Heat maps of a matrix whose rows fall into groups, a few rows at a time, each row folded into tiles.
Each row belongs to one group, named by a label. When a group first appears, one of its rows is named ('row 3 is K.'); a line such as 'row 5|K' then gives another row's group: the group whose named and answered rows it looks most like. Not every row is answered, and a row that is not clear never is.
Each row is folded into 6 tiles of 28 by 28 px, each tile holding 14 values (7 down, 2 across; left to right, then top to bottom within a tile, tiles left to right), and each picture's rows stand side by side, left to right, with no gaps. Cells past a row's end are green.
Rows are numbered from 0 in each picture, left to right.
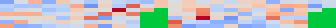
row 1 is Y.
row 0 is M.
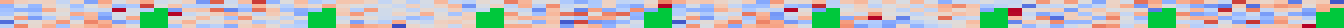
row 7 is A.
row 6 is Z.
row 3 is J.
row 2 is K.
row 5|Y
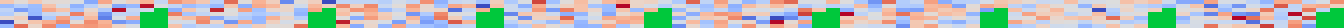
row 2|Y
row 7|M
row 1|A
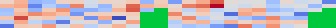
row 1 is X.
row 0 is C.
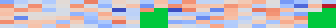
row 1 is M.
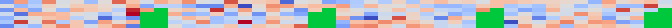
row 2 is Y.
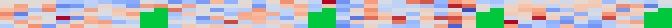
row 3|Y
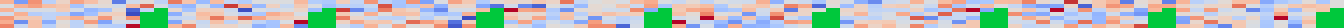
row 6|A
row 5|C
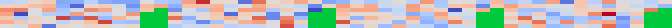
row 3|X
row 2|Y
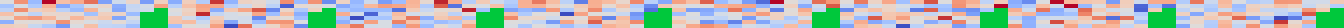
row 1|X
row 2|C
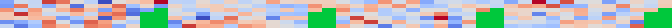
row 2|X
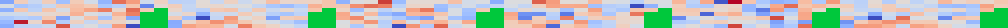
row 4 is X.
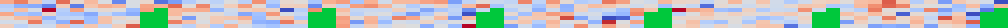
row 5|X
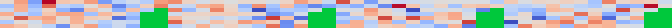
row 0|J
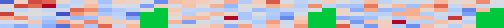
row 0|X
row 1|K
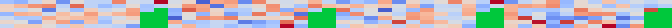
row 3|X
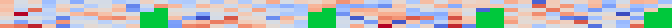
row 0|K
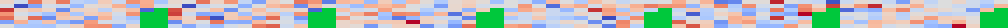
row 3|M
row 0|Z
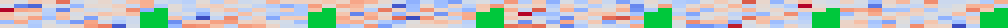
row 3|K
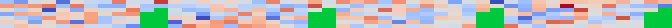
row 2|A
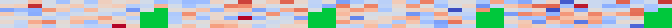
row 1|C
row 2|Y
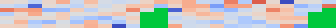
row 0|Z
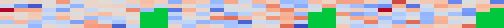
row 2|A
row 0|Z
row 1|M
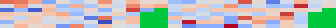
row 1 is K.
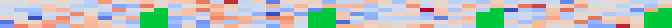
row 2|M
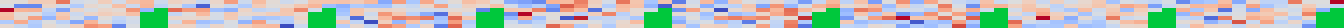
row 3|C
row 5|M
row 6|Y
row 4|M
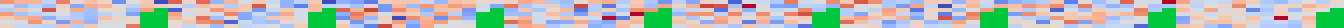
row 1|A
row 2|C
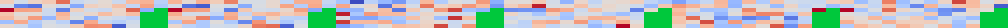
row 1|Z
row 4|X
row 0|Z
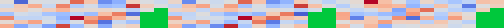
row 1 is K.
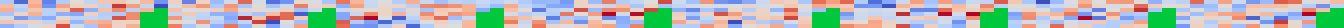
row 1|K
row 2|Y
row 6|C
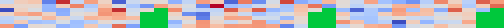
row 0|M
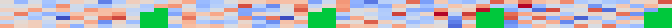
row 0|K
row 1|C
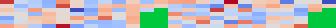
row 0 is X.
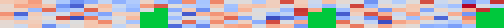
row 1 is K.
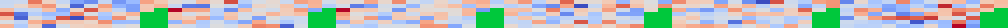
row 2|Z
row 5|M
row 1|Z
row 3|A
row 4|J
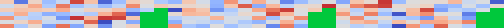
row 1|M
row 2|X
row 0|K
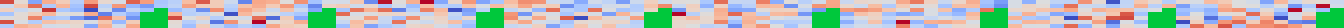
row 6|K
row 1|X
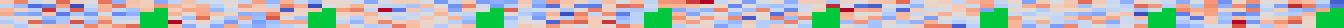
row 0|A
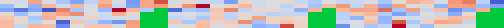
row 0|J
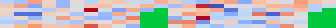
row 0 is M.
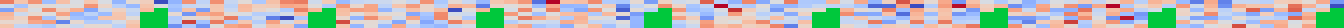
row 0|A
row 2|Y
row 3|J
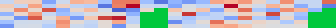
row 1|C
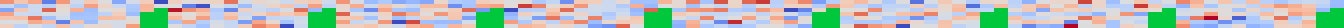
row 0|A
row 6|K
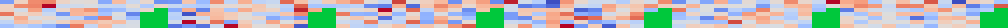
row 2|A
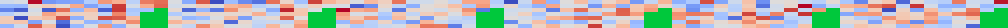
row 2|Z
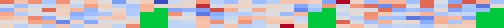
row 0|A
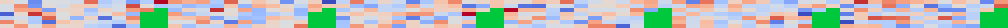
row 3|Z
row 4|K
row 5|J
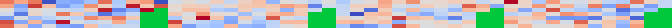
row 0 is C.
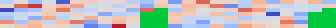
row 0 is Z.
